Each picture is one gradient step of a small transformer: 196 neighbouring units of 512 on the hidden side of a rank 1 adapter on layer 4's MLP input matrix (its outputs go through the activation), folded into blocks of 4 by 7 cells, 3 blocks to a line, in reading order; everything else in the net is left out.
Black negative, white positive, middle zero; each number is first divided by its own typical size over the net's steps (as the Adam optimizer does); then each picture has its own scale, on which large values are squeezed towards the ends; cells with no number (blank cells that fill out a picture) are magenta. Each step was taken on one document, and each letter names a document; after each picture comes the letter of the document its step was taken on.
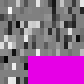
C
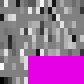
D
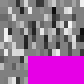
C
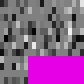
C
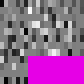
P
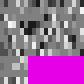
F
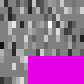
D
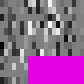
D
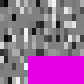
P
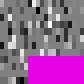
D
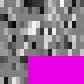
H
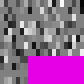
P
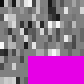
P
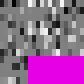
H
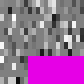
P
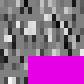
C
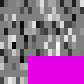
H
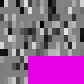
F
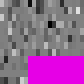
D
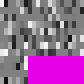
H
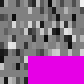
F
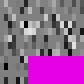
C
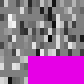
D
